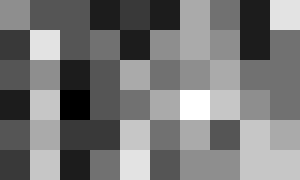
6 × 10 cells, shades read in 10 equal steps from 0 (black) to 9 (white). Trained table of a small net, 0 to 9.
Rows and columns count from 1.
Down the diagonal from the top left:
5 8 1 3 7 3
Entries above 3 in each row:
4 6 7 7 6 7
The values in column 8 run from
3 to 7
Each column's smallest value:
1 3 0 1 1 1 5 3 1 4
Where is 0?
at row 4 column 3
